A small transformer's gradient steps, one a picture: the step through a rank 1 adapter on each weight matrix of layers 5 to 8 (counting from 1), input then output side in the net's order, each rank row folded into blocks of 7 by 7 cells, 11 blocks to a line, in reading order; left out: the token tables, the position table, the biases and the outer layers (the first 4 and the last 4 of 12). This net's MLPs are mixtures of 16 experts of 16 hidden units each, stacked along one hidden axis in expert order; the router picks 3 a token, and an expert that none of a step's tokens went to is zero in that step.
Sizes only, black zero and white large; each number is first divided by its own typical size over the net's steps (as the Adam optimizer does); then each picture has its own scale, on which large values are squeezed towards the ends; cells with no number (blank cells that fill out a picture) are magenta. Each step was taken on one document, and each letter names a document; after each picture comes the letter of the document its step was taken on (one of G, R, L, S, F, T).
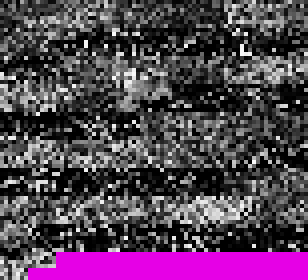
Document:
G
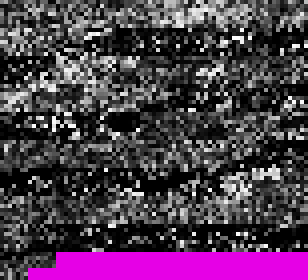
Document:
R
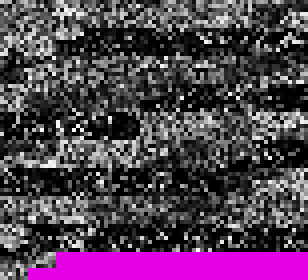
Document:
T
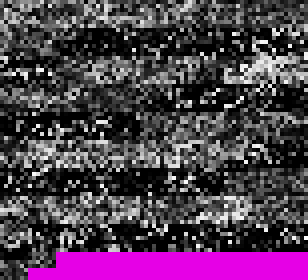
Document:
G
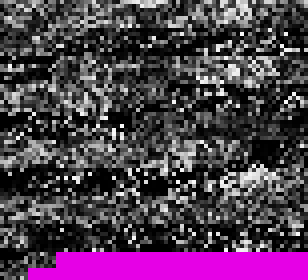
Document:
R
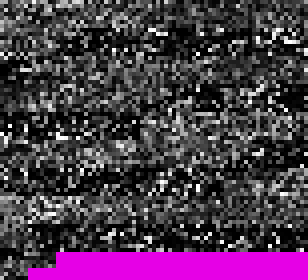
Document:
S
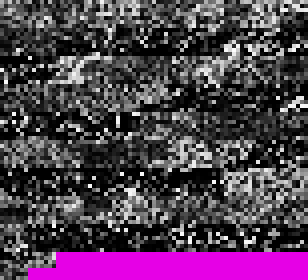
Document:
R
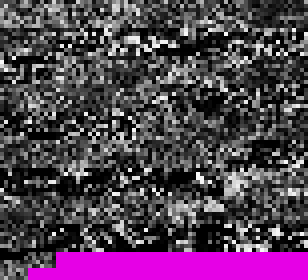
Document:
R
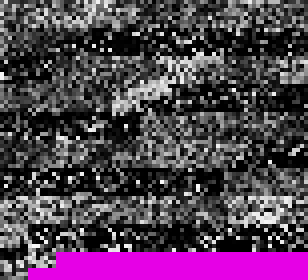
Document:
G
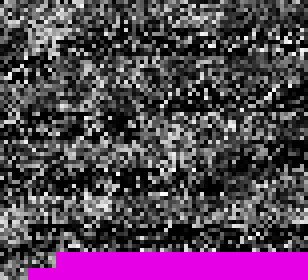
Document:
T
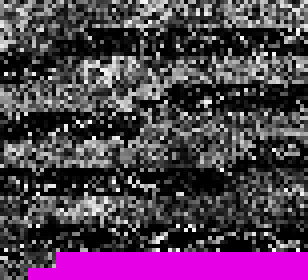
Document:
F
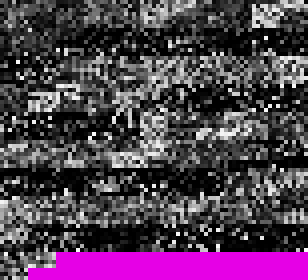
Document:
F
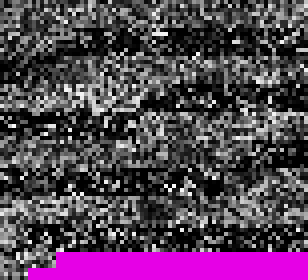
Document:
G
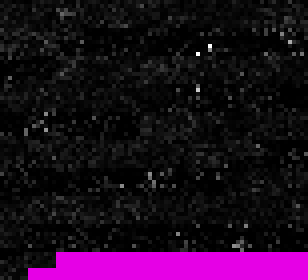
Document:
S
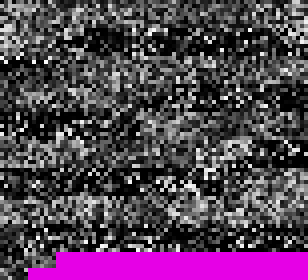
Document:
G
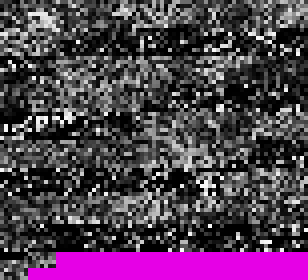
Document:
R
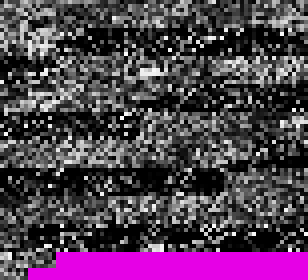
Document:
F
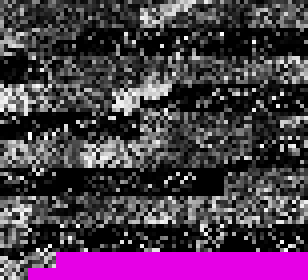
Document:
F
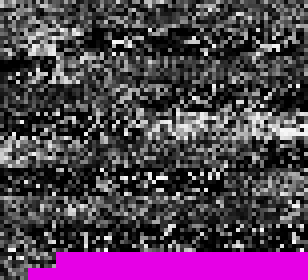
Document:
T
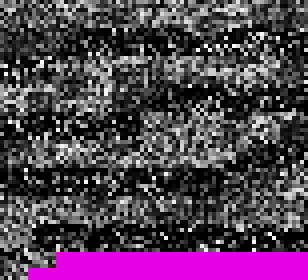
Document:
T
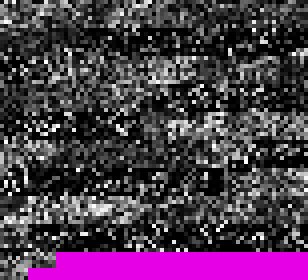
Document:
T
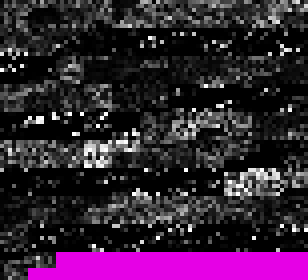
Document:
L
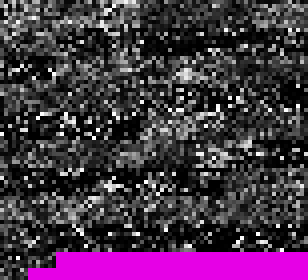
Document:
S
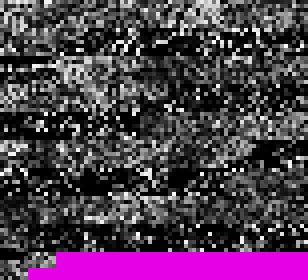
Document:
R
